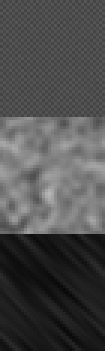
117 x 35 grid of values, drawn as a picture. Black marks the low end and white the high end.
The table splits into 3 rows of 1 panel. Panel 1,1: low, checkered, faint in contrast. Panel 2,1: middling, blotchy. Panel 3,1: very low, slanting down to the right, faint in contrast.
